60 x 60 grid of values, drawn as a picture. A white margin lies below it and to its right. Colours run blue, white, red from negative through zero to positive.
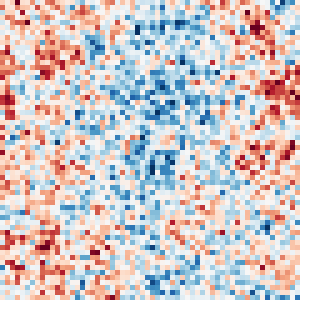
Stripes: none. Average level on the scale: 50%. Odd rows or columns: none.
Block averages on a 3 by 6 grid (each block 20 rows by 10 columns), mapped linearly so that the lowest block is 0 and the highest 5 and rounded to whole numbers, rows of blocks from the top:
5 4 1 0 3 5 / 4 3 1 1 2 5 / 5 4 3 2 2 3
